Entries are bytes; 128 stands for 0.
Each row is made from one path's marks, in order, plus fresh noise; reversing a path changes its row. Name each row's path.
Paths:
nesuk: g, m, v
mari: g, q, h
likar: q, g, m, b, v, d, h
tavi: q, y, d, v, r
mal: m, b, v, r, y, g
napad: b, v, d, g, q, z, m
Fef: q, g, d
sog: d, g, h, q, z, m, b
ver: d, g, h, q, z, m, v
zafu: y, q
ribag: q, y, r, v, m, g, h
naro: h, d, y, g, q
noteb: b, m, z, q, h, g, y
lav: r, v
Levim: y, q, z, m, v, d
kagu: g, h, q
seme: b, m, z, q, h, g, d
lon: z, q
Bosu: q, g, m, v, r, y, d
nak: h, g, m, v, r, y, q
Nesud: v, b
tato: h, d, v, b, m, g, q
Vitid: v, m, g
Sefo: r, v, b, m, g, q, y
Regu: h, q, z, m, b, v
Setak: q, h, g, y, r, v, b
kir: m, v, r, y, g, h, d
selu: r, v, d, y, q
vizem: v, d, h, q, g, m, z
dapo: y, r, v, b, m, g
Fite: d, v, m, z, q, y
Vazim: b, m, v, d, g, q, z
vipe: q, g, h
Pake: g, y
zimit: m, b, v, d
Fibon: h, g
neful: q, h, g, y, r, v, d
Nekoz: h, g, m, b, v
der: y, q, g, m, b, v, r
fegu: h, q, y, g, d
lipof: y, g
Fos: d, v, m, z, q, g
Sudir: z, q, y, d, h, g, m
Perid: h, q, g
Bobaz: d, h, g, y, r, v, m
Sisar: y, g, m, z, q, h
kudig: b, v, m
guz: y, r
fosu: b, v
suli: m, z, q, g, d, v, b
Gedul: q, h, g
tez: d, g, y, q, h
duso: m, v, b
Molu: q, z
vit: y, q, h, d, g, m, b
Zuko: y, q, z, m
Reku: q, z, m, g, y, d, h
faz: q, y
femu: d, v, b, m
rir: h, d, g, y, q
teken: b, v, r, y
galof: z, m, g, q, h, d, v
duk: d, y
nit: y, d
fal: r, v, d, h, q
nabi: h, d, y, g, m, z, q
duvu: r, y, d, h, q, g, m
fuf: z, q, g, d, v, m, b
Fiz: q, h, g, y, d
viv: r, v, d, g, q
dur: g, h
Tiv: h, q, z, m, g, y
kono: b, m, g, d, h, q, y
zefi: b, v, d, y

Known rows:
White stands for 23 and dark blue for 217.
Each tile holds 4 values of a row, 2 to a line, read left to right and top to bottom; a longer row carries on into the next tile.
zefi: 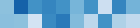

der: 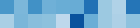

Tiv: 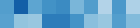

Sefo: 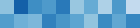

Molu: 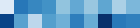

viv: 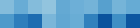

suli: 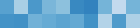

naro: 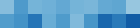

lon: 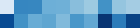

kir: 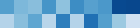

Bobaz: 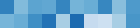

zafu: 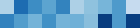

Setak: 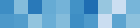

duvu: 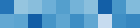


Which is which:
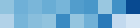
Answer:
neful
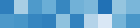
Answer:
kudig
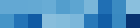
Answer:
kagu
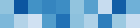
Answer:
duk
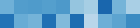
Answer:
Zuko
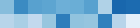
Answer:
Bosu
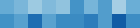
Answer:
Fos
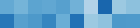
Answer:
napad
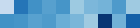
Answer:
selu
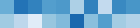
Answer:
guz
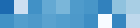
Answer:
vit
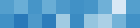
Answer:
Regu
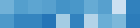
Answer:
ver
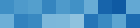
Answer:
tez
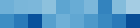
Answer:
tato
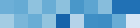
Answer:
fegu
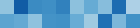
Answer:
kono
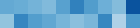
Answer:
galof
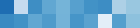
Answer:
fuf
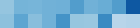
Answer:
Levim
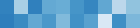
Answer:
duso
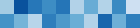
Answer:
faz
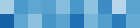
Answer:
vizem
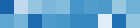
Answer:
dapo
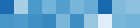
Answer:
femu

